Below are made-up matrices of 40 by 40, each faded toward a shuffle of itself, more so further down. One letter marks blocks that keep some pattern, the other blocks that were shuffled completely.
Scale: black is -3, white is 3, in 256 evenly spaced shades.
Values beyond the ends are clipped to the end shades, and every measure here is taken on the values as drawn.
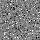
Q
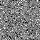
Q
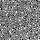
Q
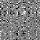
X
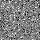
Q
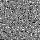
Q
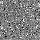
Q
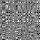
X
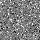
Q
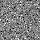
Q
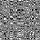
X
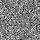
Q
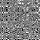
X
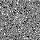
Q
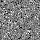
Q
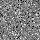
Q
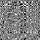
X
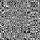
X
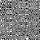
X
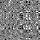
X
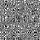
X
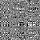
X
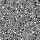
Q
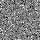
Q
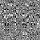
X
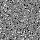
Q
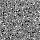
Q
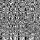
X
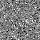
Q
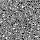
Q
